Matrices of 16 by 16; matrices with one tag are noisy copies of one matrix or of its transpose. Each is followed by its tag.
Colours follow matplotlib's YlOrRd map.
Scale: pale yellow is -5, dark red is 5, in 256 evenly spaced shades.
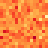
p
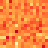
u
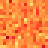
u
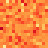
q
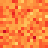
p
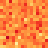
u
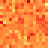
q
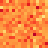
u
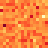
u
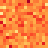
q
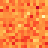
u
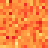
u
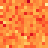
q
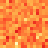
u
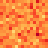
p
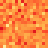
q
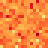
p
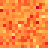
u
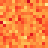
q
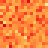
q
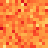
q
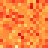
p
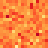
p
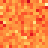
q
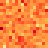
q
